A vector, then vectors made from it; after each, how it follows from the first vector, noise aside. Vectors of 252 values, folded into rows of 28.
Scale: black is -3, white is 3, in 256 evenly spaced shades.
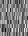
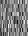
wrapped around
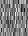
wrapped around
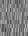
shrunk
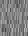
shrunk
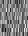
copied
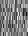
wrapped around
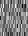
reversed
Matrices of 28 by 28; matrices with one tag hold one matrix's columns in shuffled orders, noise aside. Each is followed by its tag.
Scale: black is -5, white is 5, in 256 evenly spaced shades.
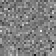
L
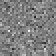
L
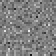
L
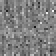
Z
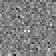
L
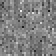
Z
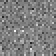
L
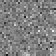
L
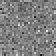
L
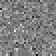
L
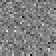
L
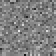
L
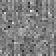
Z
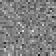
L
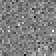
L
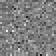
L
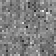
Z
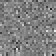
L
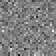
L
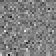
L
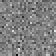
L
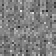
Z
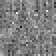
Z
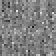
Z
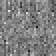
Z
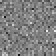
L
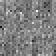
Z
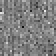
Z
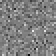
L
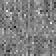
Z
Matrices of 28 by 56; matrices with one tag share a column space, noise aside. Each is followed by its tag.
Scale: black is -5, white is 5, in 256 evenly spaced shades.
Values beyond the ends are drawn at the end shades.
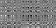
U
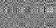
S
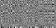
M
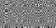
M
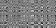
U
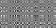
U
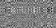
S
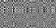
S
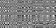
U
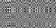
S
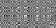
U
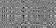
U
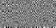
M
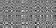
U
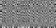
M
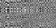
S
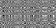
U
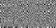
M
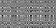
U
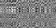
S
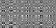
U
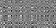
U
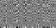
M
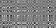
U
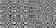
U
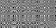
U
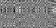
S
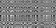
U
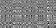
U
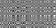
U
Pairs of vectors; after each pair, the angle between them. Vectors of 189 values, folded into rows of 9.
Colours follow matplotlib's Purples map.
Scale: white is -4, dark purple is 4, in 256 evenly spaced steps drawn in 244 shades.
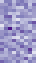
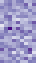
nearly parallel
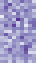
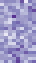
orthogonal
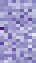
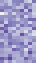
partly aligned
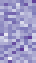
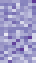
nearly parallel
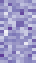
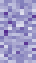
nearly opposite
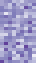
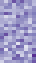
nearly opposite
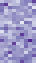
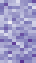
nearly parallel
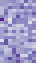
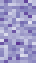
partly aligned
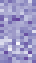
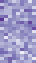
partly aligned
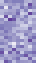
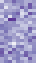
nearly parallel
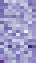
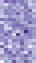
nearly opposite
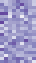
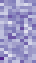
partly opposed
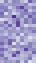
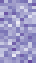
nearly opposite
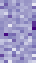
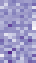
nearly opposite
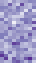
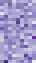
orthogonal
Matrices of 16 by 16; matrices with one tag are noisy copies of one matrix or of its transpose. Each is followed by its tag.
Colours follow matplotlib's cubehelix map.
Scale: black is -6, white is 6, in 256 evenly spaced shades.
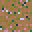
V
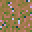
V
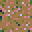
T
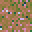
V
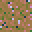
V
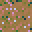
T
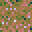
T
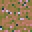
V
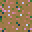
T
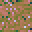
T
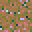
V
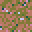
V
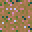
T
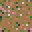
T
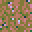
V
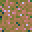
T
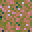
T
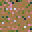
T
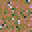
V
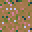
T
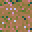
T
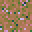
V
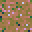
T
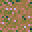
T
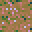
T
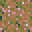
T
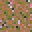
V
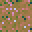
T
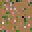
T
